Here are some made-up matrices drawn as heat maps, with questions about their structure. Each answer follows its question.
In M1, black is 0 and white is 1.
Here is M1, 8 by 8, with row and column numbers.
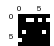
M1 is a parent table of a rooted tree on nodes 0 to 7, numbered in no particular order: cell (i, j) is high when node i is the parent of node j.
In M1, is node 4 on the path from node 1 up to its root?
yes
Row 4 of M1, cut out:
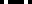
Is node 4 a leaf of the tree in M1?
no
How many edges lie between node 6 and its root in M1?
1
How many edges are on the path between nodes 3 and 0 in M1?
4
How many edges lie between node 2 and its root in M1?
2
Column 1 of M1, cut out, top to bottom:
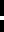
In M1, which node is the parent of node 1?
4
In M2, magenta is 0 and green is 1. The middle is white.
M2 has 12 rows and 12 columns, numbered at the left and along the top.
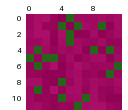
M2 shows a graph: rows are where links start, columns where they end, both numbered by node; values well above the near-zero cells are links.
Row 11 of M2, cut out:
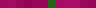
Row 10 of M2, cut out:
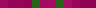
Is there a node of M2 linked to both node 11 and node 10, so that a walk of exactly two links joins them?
no
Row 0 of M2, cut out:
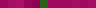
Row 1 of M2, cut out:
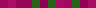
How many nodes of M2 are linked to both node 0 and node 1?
0
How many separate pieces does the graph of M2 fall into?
2
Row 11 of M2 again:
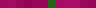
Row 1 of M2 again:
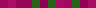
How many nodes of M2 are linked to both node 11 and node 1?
1
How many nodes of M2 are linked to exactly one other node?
7
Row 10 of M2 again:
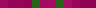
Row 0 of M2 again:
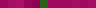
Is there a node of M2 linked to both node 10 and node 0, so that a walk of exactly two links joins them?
no
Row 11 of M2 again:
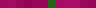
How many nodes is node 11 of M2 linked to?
1
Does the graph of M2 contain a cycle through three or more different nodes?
no
